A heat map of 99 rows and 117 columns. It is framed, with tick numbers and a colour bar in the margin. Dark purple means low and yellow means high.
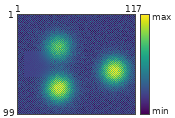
The middle right is the ninth with the highest average. No overall slope runs across the table. Three bumps rise from the field. In the middle left lies a patch that is calmer than the rest. On average the colour sits 30% of the way up the scale.
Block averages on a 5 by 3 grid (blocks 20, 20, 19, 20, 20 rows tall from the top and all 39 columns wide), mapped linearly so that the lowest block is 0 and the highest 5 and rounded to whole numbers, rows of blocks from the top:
000
220
115
233
110
